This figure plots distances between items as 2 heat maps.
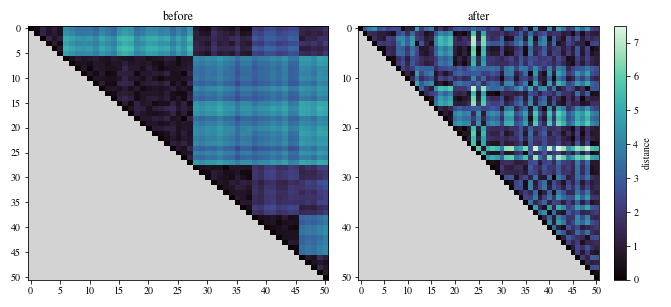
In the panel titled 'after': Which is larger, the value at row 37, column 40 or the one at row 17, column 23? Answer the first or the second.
the second
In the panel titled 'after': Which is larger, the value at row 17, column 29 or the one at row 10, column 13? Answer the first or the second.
the first
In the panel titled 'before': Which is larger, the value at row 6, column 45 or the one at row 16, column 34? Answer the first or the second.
the second
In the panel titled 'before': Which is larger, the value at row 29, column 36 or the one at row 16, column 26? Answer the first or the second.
the second
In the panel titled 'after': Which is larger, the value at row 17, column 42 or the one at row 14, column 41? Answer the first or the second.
the first
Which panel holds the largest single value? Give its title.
after
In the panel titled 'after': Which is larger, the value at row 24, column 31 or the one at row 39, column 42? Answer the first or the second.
the first
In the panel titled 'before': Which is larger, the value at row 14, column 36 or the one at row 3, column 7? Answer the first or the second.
the second
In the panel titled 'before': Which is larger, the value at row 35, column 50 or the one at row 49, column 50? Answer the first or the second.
the first
